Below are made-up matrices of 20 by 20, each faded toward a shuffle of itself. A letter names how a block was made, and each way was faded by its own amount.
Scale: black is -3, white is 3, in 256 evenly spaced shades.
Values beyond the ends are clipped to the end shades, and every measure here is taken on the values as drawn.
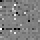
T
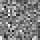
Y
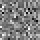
Y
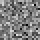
Y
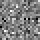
Y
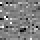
T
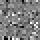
T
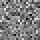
Y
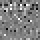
T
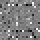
T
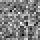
Y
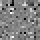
T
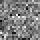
Y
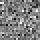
Y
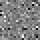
T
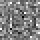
Y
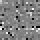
T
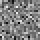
Y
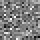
Y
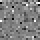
T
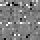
T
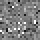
T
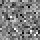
Y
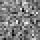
Y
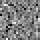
Y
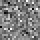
Y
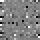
T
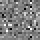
T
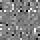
T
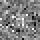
Y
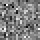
Y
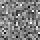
Y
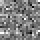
Y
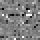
T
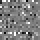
T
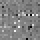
T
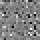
T
